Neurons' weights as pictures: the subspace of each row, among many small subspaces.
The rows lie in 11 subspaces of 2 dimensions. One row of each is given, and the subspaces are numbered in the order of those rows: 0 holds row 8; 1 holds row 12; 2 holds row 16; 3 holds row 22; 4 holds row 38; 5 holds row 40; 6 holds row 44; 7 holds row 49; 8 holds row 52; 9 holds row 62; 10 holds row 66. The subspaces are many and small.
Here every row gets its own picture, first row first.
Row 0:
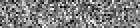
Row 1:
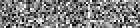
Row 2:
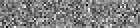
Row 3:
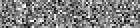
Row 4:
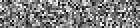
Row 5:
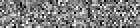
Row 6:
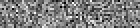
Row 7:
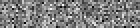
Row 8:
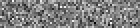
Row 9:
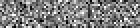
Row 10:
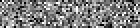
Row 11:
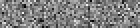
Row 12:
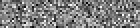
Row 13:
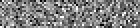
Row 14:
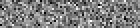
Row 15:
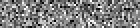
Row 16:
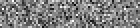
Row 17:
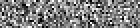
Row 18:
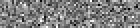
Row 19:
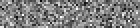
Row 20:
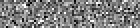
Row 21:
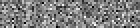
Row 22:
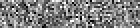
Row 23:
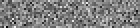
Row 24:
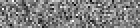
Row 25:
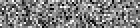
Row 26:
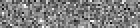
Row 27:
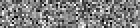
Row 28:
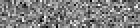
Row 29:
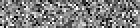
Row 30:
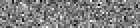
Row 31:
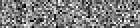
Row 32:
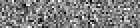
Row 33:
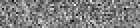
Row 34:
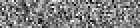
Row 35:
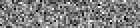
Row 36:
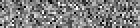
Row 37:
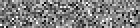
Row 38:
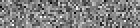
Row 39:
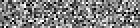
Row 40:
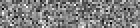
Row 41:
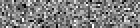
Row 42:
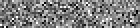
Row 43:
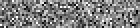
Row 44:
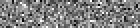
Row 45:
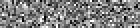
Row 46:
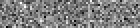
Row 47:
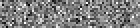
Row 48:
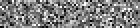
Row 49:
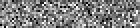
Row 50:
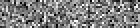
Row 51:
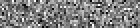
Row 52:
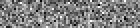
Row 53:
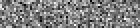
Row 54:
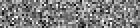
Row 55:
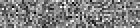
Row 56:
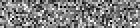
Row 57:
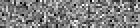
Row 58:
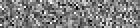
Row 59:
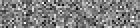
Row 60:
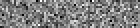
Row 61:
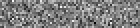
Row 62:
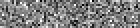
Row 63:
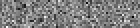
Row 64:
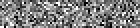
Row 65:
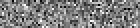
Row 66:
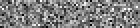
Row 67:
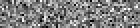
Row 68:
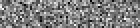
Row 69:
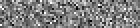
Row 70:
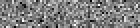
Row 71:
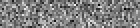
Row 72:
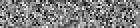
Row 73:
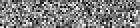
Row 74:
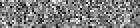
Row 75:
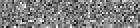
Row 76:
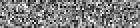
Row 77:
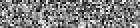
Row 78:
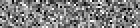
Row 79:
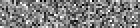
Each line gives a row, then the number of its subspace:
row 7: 3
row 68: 4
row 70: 6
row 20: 0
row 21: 3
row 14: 8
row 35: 8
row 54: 5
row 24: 2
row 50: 9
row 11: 5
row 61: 0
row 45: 10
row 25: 2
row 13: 9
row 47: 3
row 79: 9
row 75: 6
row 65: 7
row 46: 4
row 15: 1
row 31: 1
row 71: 1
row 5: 4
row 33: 2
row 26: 5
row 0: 2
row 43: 7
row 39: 0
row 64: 10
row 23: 0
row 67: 10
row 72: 6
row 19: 10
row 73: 7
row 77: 5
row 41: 7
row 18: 10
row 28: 10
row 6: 3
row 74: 3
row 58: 8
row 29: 6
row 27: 5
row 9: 4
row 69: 8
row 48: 10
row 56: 0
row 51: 7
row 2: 5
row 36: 8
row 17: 1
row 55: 3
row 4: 4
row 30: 6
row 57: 9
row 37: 7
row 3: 1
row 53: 4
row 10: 9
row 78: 6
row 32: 1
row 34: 2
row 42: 7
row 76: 0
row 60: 9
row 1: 8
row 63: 1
